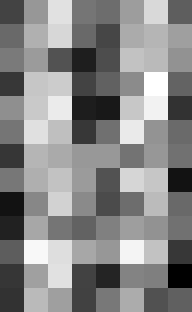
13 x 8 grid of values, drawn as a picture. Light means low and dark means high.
No overall slope runs across the table. Overall the values sit about 50% of the way up the scale. The top middle is the calmest part. Streaks run downward. The top right is the ninth with the lowest average. Upright stripes repeat 2 times across the table.
